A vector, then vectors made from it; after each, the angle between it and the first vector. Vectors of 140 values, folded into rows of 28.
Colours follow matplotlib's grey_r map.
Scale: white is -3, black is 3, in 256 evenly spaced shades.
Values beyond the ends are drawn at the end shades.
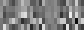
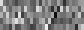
orthogonal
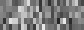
partly aligned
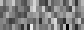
partly opposed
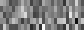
nearly parallel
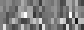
nearly parallel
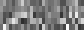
nearly parallel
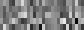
nearly parallel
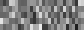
partly opposed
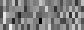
partly opposed
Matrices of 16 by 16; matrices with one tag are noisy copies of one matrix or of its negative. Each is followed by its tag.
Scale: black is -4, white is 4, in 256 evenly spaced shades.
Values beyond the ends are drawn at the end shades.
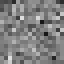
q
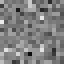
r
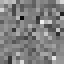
q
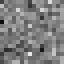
r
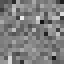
q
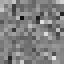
q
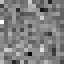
r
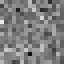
r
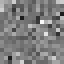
q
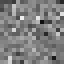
q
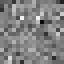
q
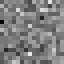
r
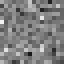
r
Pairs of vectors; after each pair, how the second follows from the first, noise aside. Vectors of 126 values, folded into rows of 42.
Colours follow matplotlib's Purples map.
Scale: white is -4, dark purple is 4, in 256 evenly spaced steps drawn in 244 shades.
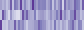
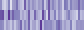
shuffled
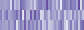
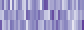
shuffled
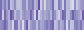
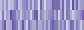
sign-scrambled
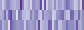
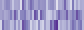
shuffled
